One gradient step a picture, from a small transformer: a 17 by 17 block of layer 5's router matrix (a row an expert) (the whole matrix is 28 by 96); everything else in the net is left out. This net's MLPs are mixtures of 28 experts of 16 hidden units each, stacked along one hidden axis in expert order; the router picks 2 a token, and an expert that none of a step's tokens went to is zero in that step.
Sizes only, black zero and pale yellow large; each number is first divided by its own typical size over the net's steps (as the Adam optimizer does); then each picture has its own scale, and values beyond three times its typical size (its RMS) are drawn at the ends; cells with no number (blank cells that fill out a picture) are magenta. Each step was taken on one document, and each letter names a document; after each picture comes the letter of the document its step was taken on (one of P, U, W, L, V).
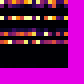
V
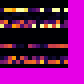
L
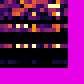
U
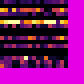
L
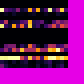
L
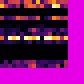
V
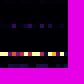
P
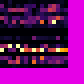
U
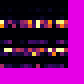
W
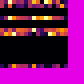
V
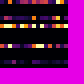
U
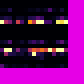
W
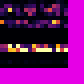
U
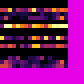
L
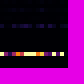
P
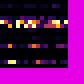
U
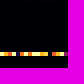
P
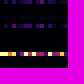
P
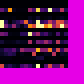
W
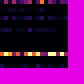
P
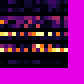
U
